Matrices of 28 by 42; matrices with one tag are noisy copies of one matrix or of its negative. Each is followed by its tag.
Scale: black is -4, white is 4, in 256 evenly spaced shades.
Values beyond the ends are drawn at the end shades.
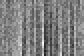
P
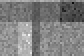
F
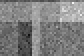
F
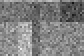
F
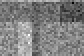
F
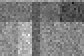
F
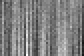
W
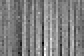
P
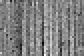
P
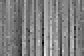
P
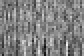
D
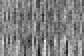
D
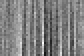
P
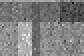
F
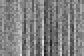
P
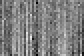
W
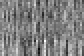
D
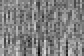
D
